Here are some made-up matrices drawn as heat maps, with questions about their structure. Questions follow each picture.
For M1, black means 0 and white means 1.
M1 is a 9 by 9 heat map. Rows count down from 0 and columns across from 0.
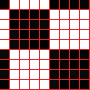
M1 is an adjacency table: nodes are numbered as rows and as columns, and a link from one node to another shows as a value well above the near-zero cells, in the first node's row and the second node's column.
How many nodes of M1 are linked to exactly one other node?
0
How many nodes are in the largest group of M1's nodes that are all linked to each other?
2
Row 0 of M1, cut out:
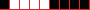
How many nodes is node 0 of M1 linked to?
4
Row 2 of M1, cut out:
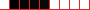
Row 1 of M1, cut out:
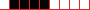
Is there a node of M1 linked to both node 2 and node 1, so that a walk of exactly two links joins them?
yes
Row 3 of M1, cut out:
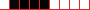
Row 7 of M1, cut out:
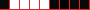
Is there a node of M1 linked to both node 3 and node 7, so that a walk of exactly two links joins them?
no
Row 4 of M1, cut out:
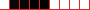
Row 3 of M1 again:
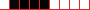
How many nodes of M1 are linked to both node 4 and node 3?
5
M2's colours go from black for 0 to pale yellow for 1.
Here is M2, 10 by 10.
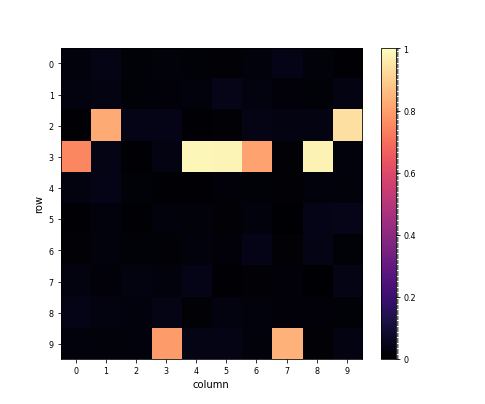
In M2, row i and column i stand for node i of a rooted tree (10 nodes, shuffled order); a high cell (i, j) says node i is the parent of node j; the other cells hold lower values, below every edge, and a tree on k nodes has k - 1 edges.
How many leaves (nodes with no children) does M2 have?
7
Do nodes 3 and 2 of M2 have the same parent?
no
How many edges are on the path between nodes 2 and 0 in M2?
3
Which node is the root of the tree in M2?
2
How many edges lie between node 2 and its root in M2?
0
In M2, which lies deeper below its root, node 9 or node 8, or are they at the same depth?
node 8
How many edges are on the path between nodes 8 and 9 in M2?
2
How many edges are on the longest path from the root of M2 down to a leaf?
3
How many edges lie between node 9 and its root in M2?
1
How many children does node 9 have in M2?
2
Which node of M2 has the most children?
3
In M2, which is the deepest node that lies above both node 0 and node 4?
3
